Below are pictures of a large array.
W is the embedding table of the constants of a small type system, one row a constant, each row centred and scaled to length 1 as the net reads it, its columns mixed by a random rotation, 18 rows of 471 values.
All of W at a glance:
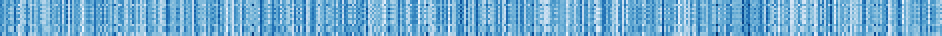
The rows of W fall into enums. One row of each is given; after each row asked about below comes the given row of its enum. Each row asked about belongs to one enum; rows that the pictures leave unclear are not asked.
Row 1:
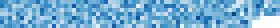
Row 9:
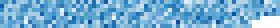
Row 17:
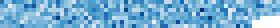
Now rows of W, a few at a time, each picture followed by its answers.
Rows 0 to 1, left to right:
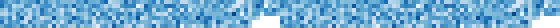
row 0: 1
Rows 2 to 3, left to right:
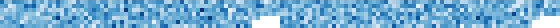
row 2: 17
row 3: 1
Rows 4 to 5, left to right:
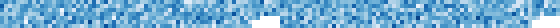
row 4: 9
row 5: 1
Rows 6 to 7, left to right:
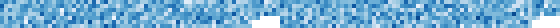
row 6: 9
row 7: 1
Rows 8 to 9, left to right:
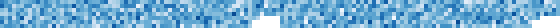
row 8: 1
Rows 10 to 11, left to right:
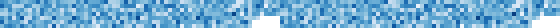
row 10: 1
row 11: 1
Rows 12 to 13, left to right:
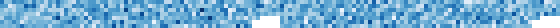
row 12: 17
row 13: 9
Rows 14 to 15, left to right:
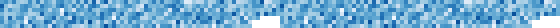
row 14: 9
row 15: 9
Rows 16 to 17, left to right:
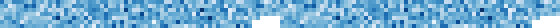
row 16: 17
